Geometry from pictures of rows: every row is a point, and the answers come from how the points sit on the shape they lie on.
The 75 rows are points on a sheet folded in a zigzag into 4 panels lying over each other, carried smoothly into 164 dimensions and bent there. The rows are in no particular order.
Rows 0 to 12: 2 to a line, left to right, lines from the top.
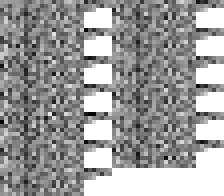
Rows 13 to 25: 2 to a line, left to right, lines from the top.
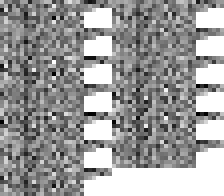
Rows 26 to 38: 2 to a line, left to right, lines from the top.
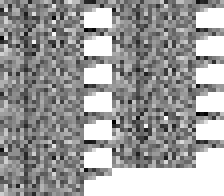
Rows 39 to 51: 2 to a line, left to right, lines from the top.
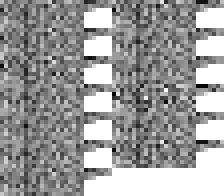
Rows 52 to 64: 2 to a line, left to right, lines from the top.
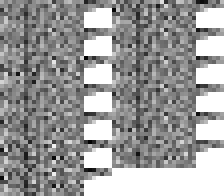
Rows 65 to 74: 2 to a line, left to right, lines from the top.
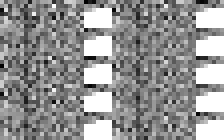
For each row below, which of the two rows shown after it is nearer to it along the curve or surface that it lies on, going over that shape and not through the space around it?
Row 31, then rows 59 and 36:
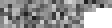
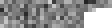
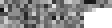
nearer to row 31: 36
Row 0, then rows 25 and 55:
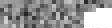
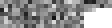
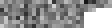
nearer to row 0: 25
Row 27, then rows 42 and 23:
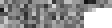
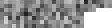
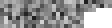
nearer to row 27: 42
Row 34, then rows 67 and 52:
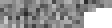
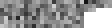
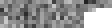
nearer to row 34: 52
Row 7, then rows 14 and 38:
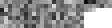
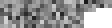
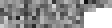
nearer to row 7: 38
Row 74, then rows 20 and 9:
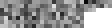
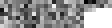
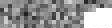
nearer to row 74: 20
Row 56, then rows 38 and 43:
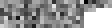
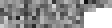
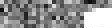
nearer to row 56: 38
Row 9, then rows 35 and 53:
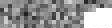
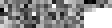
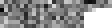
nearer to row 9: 35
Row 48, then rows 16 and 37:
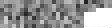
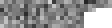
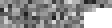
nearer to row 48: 37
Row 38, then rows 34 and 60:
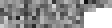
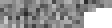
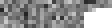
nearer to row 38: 34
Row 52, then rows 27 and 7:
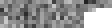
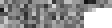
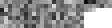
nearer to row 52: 27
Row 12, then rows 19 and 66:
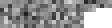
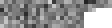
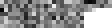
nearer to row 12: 66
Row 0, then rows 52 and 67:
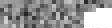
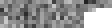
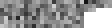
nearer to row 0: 67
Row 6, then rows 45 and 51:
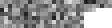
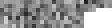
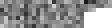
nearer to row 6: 45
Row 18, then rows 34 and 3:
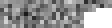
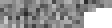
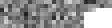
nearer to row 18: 34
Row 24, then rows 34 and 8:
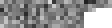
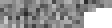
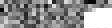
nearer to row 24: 8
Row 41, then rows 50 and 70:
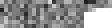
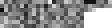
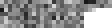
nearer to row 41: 50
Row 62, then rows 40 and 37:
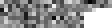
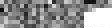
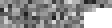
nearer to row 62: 40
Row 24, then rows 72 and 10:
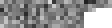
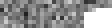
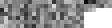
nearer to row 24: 72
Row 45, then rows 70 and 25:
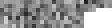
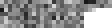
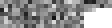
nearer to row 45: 25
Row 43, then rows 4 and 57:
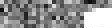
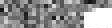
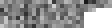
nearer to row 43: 4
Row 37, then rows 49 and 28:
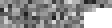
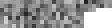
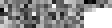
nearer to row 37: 49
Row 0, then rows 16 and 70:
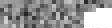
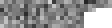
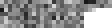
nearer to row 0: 70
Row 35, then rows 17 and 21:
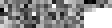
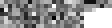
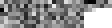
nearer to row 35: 17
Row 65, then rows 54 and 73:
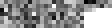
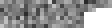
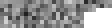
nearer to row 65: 73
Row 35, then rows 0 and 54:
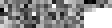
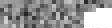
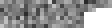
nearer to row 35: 0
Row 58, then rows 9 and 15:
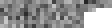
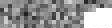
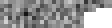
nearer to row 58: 15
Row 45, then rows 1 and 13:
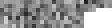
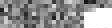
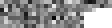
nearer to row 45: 1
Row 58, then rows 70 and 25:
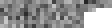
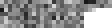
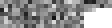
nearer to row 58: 70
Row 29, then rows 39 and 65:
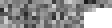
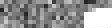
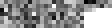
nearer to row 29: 65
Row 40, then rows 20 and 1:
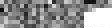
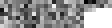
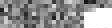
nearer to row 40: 1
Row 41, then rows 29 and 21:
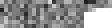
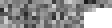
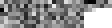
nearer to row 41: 21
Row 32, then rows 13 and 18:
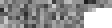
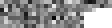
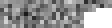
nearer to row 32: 13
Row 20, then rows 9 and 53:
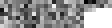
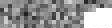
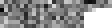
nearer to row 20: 9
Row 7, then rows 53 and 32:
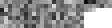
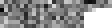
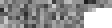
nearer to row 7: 32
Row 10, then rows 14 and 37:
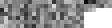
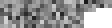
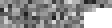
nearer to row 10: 37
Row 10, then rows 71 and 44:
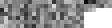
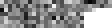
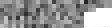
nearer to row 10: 44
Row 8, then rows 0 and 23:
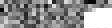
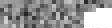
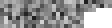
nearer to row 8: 0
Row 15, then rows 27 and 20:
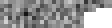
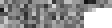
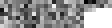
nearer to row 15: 27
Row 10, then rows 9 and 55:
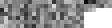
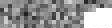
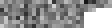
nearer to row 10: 9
